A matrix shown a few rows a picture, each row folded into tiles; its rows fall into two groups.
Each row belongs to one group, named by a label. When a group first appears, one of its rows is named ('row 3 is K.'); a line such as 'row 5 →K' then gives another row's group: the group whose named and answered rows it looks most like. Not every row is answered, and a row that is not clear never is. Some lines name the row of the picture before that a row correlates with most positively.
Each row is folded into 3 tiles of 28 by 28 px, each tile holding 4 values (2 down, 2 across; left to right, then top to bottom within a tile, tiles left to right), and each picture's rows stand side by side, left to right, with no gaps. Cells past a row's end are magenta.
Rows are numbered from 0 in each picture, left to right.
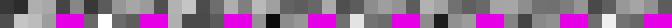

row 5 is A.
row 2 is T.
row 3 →A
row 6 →A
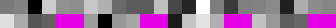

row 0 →T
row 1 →A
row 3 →T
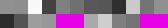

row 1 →T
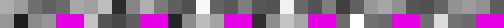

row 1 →T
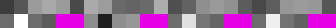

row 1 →A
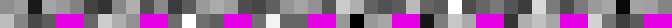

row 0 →T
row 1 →T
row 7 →T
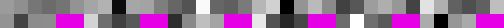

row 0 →A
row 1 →T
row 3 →T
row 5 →A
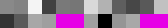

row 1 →A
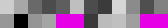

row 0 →A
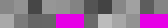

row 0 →T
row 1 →T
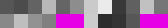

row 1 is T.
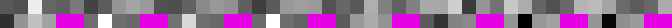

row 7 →A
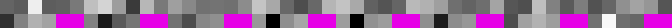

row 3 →A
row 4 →A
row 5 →A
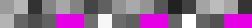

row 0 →T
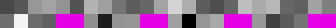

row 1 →A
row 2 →A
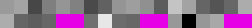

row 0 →T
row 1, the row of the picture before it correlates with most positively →0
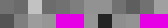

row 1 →A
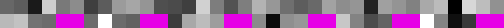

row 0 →T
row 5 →T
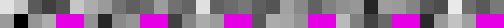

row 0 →A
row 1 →A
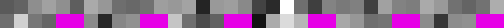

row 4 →T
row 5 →A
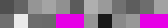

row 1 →A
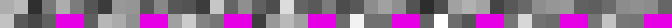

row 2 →T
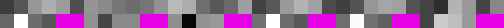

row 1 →A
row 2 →A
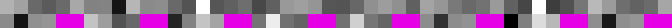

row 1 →T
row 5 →A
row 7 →A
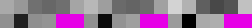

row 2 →A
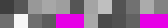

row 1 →T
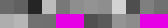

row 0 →T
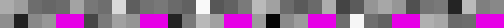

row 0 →A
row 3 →A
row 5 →T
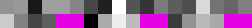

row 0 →T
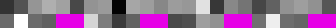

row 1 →T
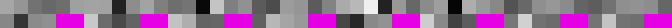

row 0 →A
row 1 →T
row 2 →T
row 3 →T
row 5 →T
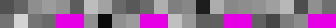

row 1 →A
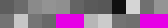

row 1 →T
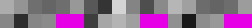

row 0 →A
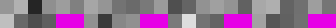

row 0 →T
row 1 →A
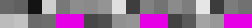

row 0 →T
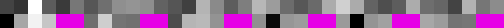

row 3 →A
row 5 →T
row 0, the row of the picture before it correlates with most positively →2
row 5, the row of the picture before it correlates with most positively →0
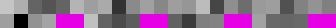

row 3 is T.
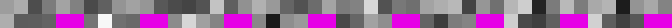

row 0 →T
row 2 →T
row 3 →A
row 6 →T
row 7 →T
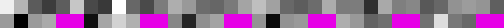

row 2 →A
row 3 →A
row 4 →T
